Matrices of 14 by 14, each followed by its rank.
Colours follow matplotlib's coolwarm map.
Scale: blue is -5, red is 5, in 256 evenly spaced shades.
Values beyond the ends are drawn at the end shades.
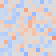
full rank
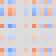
one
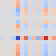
one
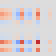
one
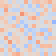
full rank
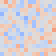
full rank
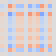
one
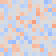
full rank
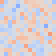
full rank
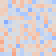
full rank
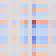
one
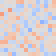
full rank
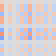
one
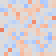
full rank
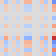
one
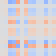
one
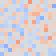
full rank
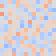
full rank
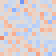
full rank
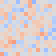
full rank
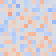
full rank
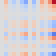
one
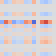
one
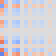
one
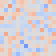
full rank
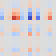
one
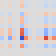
one
